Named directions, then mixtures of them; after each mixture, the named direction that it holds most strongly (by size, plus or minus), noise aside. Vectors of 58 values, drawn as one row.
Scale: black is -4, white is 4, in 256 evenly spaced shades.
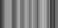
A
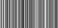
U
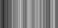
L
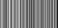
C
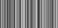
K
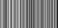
C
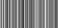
U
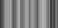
A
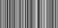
K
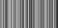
C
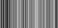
L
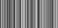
K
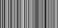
U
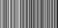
C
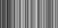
K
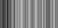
L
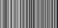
C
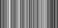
A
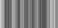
A
